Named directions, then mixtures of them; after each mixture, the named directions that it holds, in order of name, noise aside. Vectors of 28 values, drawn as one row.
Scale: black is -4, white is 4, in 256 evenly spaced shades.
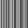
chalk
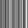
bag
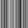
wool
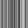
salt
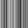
wool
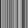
chalk, salt, wool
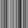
wool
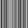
bag, chalk, wool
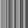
bag, chalk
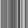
salt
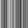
wool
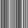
bag, salt, wool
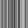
salt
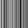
chalk, wool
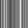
chalk, wool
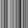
wool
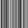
bag, chalk, wool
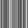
bag, chalk, wool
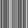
bag, chalk, wool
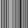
chalk, wool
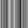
wool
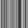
salt, wool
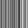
bag, salt
